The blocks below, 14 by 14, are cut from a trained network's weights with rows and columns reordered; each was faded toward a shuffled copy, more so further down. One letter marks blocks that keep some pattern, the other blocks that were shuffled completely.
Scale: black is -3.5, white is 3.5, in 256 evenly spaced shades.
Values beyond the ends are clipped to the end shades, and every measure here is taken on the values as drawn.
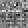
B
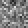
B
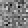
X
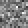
X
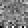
B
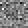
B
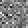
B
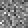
X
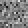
X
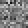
B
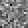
X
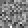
X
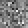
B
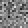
X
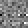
B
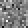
X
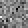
X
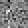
B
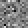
B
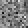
X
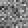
X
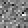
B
